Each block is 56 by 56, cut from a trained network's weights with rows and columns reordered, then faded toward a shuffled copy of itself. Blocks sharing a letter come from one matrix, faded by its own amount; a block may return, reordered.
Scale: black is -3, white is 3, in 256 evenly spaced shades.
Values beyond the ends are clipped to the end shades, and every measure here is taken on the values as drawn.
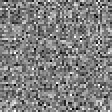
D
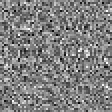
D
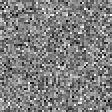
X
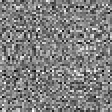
D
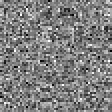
D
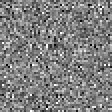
X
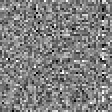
D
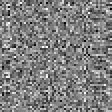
D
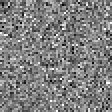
X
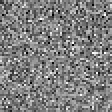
X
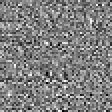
D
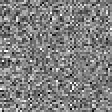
D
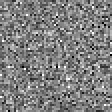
X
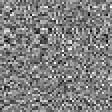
D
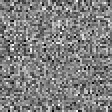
D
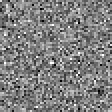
X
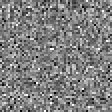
X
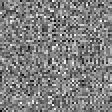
D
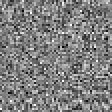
D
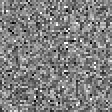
X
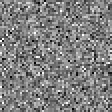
X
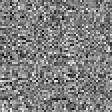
D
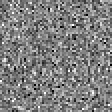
X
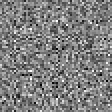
D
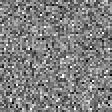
X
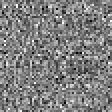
D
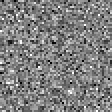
X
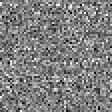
X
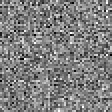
D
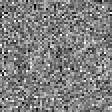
X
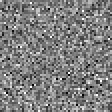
X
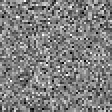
X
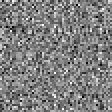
D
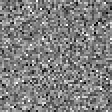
X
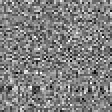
D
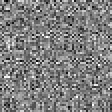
D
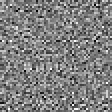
D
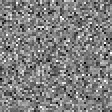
X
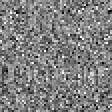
X
